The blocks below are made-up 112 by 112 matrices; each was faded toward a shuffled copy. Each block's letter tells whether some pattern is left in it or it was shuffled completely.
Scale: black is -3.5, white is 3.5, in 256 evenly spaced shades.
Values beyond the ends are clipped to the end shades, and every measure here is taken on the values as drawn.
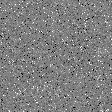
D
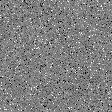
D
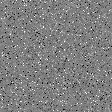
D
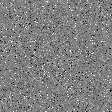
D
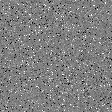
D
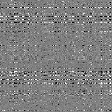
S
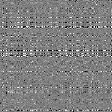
S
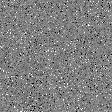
D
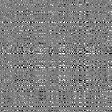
S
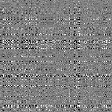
S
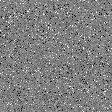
D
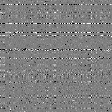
S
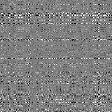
S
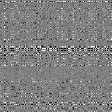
S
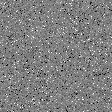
D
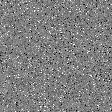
D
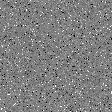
D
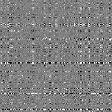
S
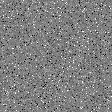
D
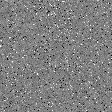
D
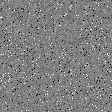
D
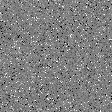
D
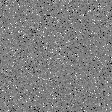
D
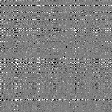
S
